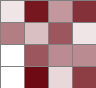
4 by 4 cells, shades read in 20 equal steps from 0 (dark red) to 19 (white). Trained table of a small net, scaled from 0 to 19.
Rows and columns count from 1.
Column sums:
64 21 43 34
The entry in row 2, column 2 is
14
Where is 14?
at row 2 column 2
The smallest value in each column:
9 0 6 3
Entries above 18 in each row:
0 0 1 1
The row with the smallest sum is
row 1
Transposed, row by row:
17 9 19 19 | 1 14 6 0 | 11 6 10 16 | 3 17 10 4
